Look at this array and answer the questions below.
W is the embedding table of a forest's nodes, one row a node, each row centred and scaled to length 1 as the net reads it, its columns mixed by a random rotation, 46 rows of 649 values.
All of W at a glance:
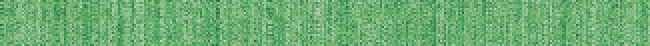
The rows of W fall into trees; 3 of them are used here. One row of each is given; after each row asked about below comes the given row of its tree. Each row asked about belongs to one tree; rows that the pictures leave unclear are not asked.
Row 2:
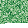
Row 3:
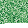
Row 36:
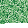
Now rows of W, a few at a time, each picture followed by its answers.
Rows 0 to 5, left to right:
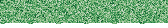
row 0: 36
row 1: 36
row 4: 36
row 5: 3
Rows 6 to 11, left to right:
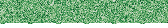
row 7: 3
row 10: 3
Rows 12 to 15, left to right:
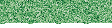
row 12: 36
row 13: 36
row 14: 36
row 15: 3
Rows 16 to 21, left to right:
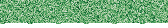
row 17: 2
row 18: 36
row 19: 3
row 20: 2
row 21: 3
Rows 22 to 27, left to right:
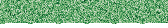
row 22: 2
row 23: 3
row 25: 36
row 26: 2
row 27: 2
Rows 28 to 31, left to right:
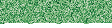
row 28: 3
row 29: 36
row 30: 36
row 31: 2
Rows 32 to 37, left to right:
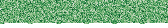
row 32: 3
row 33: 2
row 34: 36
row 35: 36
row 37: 2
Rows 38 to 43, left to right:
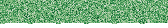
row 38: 36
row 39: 2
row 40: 3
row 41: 3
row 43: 2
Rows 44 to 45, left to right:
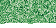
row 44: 36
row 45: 2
